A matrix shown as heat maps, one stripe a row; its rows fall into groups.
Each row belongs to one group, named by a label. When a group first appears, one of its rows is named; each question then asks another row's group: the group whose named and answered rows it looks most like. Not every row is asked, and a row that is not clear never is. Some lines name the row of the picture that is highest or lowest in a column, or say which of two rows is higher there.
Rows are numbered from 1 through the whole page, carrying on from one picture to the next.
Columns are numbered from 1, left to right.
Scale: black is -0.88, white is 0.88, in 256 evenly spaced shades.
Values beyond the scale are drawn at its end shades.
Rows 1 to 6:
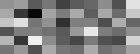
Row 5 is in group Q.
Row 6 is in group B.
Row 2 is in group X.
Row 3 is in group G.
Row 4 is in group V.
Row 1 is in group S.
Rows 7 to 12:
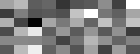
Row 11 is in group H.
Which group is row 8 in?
V
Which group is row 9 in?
X
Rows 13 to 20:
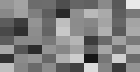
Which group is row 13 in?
S
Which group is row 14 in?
H
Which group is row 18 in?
X
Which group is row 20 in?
H
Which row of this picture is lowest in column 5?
14
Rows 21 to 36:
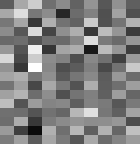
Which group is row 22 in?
G
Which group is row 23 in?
B
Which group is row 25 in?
V
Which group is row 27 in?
Q
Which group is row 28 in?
Q
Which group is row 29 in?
G
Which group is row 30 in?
B
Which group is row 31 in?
G
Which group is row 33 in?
V
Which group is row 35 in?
X
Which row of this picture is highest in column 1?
27
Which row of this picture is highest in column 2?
22
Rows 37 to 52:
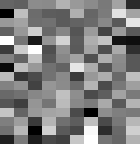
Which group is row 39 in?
S
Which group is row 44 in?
V
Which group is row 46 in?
B
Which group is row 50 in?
B
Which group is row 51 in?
B
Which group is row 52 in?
V
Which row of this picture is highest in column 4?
51
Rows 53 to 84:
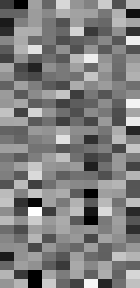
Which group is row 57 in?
S
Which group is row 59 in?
V
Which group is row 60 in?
X
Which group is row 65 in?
Q
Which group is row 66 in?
S
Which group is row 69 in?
S
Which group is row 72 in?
Q
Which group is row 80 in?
B
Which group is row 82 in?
H
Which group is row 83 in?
X
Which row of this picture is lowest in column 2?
53
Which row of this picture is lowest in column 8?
84
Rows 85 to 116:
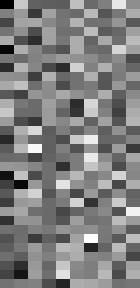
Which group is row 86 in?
B
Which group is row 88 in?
B
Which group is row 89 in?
X
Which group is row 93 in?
B
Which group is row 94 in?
G
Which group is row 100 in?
V
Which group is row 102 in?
V
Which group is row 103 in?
H
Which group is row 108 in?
S
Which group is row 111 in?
V
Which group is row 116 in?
H
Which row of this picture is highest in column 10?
108
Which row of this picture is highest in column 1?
97
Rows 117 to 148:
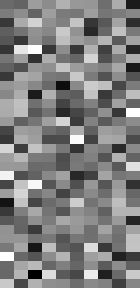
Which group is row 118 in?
B
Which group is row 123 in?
B
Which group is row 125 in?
V
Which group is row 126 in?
H
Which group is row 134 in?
G
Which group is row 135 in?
S
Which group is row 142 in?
X
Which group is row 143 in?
S
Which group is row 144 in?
B
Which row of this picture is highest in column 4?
147
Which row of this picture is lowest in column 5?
126
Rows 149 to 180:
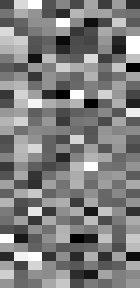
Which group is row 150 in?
H
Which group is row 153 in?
S
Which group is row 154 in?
S
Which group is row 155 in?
B
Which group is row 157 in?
B
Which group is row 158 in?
G
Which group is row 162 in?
G
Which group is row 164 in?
H
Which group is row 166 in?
H
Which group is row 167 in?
V
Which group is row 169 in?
X
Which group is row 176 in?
S
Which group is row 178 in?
Q
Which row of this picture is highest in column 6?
159
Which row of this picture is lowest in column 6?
175
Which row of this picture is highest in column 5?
151
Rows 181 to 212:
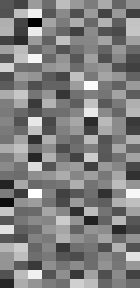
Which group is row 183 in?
X
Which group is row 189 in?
H
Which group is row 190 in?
V
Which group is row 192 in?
B
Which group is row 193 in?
V
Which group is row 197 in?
G
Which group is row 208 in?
G
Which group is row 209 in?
S
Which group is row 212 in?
V
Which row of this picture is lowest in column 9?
206
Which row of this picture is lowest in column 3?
183
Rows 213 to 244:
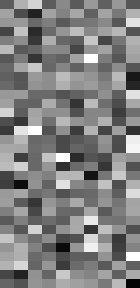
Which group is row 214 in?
X
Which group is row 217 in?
B
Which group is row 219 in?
V
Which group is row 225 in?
Q
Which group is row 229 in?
S
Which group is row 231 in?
G
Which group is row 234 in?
S
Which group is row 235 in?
X
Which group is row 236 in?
B
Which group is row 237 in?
V
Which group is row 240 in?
H
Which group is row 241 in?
S
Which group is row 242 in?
G
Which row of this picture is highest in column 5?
230
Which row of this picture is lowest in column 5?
240
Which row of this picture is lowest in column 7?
232
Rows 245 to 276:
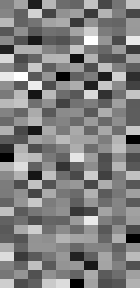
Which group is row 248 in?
V
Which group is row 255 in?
B
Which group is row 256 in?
G
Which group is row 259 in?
X
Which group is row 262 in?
V
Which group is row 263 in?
G
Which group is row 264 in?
B
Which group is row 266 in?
B
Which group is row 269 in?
V
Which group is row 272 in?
Q
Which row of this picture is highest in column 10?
249
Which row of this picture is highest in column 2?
253
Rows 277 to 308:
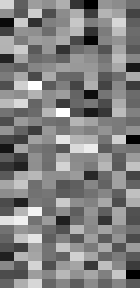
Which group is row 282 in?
G
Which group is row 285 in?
B
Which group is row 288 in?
G
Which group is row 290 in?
V
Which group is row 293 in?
V
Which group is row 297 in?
G
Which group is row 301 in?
G
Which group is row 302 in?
H
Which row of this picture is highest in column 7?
293
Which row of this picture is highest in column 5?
289
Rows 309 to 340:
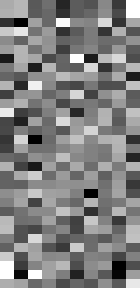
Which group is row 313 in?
Q
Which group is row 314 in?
G
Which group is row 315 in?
H
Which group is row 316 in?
B
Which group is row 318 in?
Q
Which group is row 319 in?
H
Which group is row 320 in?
G
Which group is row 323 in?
V
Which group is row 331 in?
B
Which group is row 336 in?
H
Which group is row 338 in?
Q
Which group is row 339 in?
Q
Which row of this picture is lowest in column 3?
324
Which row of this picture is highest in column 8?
311
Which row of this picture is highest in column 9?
315
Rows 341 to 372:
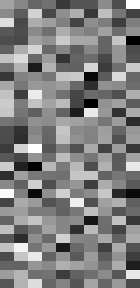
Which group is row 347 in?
G
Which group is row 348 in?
B
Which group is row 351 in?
Q
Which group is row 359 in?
X
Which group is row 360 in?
V
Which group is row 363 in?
H
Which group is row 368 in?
G
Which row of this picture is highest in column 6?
363
